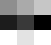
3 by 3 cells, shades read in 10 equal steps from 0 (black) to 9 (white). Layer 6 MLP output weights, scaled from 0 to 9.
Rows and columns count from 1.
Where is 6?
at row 1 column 2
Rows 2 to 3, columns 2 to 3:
2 0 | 8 9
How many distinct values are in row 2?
3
